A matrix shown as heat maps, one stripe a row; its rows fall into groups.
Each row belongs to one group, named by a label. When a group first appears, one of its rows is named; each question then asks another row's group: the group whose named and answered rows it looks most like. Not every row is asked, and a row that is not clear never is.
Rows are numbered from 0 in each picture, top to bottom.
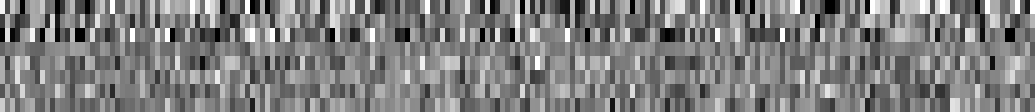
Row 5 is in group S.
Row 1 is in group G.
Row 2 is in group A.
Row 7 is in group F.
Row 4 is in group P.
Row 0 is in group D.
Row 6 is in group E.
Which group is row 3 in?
E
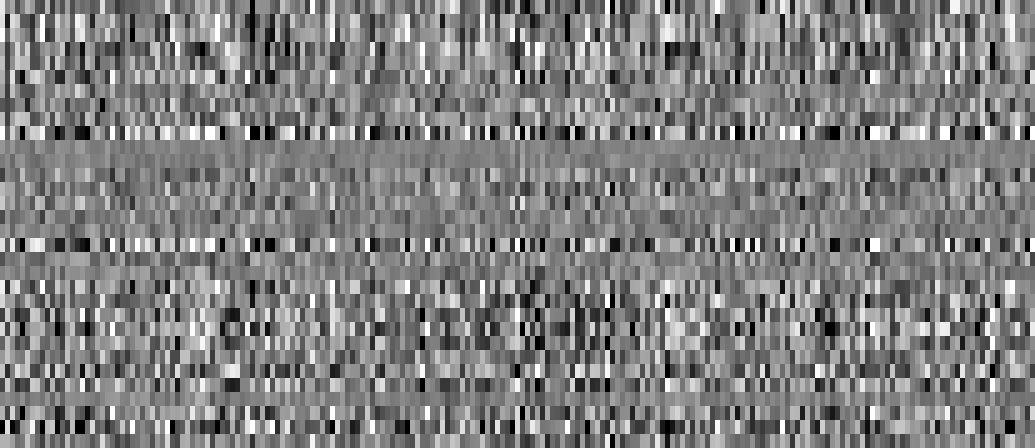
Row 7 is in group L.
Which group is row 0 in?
F
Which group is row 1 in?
S
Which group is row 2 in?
S
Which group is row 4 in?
P
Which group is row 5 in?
D
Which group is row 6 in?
S
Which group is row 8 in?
P
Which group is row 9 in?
D
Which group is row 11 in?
E
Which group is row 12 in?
E
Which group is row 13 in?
F
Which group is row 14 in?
S
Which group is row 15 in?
A
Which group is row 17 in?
D
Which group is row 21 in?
F
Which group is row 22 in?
G
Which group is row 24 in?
G
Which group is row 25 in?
F
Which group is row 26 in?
P
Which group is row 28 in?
G
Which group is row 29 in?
D
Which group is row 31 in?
F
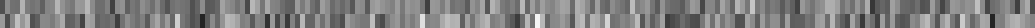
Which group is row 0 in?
E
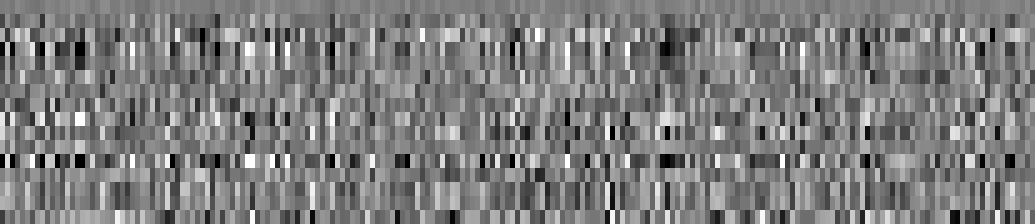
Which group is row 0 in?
E
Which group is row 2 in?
P
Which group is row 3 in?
A
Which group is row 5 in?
E
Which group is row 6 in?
L
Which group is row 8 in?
S
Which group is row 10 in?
S
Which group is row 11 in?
A
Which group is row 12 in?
G
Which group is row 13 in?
F
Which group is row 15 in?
L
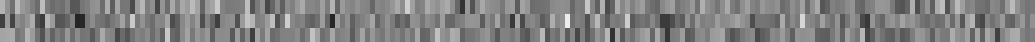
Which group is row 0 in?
S
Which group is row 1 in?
A
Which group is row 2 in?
F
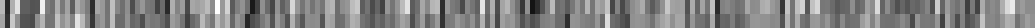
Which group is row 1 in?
S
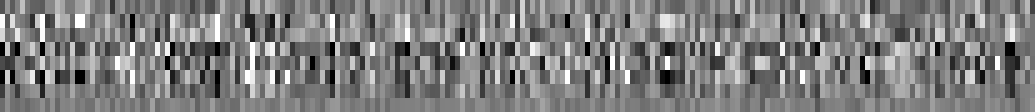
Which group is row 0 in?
E
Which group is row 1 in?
S
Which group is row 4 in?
L
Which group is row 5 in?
A
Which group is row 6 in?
A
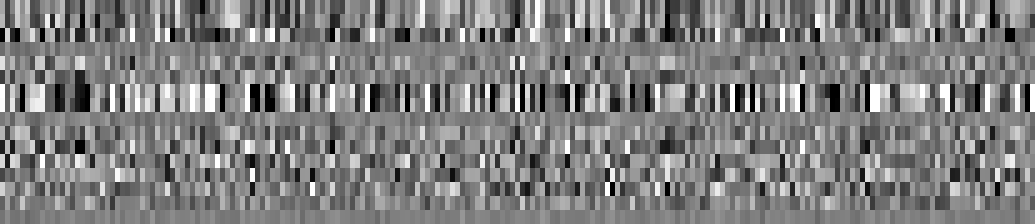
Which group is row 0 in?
P
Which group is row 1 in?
P
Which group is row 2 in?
A
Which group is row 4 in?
S
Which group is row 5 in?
A
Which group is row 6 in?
D
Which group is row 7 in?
D
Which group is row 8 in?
E
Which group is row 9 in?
P
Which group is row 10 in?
A
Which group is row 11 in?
S
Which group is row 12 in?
L
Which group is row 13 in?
F
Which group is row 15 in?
G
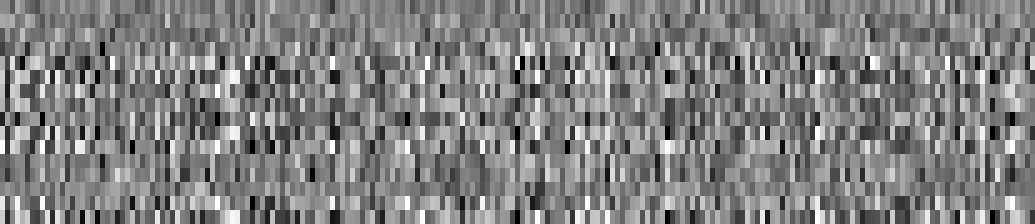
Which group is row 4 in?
D
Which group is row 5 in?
P
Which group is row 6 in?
S
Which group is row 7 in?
P
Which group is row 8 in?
A
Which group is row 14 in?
S
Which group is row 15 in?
P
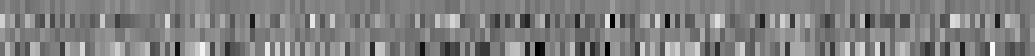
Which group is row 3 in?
G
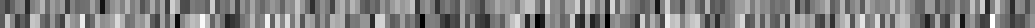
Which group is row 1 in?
G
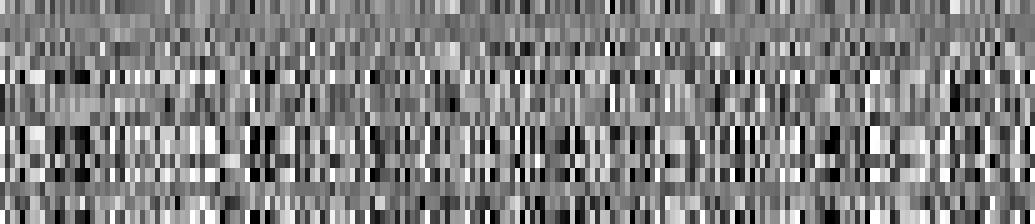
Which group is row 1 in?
G
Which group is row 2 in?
L
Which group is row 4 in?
P
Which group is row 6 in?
L
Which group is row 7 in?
L
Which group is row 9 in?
D
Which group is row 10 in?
D
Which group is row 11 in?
P
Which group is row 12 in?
D
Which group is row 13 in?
A
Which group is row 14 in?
G
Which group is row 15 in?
D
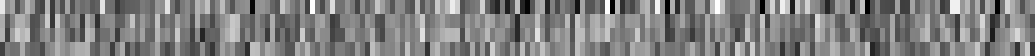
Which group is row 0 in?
F
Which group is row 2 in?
P
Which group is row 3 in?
E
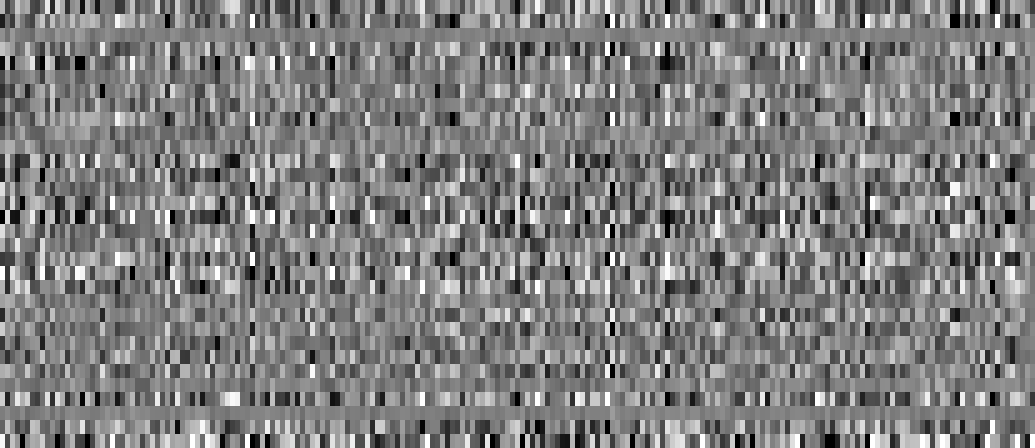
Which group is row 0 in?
P
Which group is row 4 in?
A
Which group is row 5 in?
A
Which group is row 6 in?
L
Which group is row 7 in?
G
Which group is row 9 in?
E
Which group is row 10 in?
F
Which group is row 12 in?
A
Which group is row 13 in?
F
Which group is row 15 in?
A
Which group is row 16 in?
F
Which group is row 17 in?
S
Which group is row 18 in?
L
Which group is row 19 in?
S
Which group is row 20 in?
P
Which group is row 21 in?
F
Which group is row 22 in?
L
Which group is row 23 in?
F
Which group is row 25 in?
L
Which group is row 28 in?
P
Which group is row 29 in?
G
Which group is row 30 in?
G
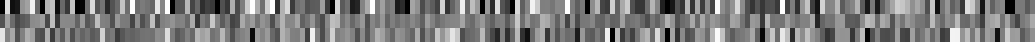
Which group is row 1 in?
G
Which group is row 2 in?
F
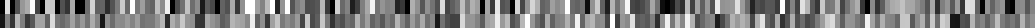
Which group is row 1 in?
L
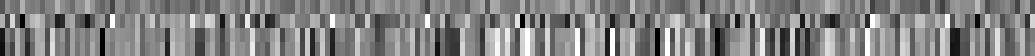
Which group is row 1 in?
D
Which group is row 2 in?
L
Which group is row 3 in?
L
